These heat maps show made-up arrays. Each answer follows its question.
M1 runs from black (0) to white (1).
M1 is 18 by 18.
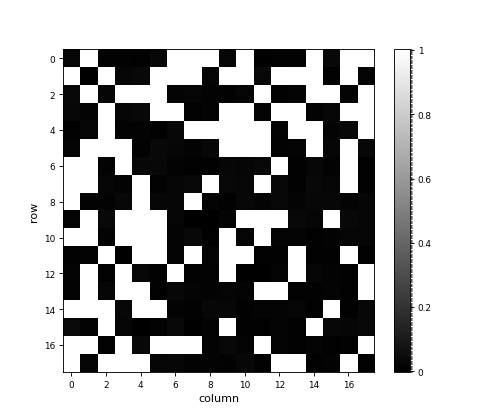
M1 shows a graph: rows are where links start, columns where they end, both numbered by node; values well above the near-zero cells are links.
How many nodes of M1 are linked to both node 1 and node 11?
7
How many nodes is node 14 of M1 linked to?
6
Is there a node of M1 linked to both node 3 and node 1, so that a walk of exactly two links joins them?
yes
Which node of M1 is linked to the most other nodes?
node 1
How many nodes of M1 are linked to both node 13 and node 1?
1
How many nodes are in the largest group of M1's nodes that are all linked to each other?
4
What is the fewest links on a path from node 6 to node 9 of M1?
2
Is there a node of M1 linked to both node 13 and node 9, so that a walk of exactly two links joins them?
yes
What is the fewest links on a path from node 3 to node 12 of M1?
1
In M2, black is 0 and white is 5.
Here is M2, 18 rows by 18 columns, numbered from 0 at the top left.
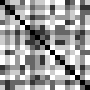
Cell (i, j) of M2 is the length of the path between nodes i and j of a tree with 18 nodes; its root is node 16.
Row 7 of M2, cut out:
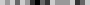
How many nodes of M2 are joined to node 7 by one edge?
3
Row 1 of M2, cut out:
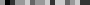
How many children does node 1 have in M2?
3
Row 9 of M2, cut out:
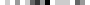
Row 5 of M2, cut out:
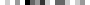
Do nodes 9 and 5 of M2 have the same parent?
no
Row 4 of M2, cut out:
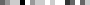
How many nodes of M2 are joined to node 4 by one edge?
1
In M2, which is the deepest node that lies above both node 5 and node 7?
6
